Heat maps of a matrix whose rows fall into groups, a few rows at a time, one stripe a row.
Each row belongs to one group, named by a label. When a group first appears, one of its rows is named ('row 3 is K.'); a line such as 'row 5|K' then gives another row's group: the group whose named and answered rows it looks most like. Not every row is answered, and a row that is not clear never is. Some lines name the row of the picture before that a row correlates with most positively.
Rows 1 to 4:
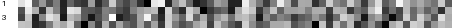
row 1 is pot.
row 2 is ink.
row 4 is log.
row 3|ink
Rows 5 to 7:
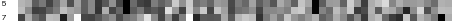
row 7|ink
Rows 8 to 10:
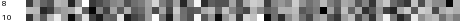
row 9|log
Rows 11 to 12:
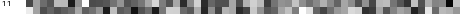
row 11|ink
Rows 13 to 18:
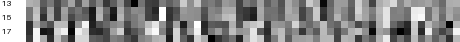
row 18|ink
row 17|ink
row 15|pot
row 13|pot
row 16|ink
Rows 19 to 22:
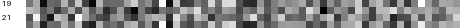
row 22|log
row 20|pot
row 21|ink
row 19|log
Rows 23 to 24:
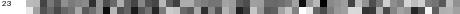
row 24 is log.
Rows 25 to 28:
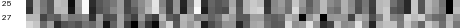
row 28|pot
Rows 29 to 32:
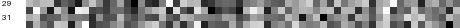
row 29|pot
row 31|pot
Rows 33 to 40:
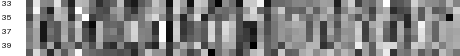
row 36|log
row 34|ink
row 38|log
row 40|ink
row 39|pot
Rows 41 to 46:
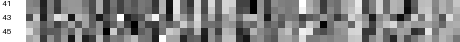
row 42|log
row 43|ink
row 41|log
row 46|log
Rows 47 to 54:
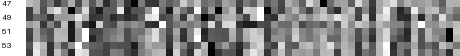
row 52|ink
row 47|pot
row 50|log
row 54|ink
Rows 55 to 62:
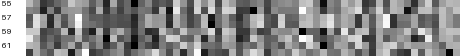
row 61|pot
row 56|log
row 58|ink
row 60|log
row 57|ink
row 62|ink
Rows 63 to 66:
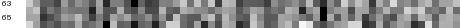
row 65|log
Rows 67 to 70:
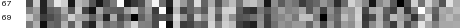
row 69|log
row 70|log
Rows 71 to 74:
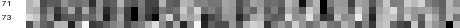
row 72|pot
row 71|pot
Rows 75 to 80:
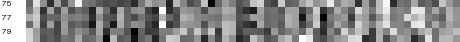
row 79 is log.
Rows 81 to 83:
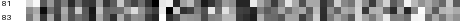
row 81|pot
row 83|pot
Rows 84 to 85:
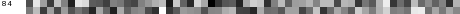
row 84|ink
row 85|pot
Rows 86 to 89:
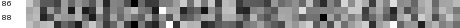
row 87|log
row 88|log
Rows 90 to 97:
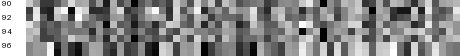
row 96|pot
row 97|pot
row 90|log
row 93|log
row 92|ink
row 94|pot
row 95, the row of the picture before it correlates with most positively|86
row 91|ink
